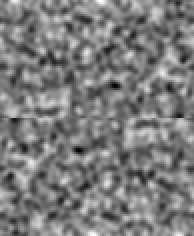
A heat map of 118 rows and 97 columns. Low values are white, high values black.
Stripes: none. Symmetry: a half turn. Histogram: bell-shaped. Odd rows or columns: none. Slope: none. Grain: blotchy.
